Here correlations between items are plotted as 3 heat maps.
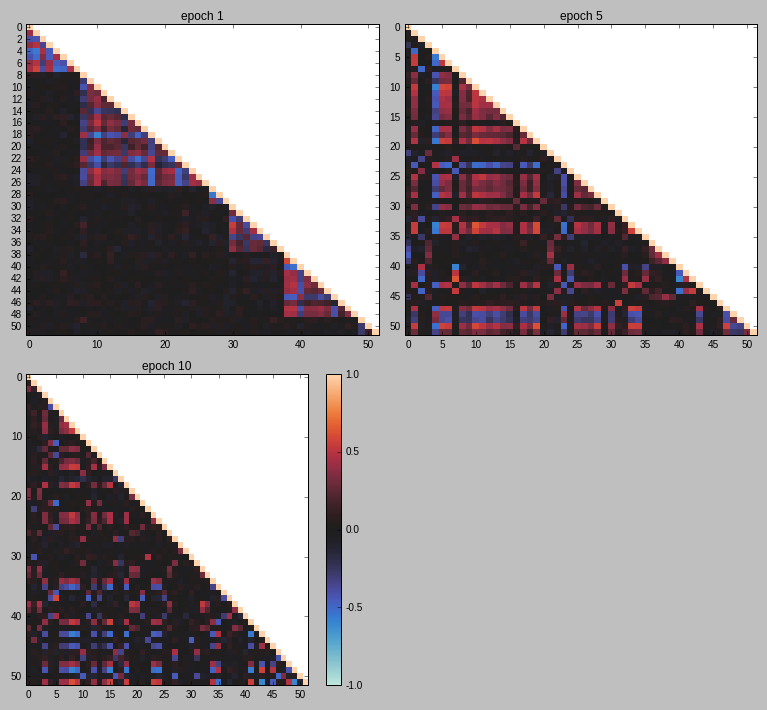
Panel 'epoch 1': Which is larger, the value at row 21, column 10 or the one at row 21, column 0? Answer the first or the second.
the first
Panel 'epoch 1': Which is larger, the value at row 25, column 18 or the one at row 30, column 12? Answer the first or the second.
the second
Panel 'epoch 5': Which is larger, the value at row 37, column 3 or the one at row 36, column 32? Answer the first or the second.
the first
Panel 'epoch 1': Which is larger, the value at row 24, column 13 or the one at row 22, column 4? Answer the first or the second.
the first
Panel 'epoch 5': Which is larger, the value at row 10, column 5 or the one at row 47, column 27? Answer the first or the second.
the first
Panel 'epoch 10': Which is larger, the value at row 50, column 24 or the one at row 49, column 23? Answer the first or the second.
the first
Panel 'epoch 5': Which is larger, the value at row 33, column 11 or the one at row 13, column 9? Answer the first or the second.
the first
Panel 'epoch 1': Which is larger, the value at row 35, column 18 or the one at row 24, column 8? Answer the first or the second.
the first
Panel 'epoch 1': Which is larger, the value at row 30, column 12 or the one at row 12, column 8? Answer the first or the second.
the first
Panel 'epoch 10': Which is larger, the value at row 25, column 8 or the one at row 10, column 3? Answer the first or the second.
the first
